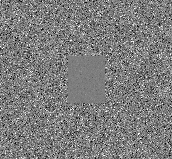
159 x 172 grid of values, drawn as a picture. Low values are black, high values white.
Stripes: none. Slope: none. Calmest part: centre. Odd patch: calmer, in the centre. Odd rows or columns: none. Seam: none. Mirror symmetry: none.
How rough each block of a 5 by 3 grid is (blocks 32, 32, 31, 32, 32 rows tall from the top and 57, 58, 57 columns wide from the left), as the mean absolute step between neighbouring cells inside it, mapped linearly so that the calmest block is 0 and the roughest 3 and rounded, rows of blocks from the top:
3 3 3 | 3 2 3 | 3 0 3 | 3 2 3 | 3 3 3
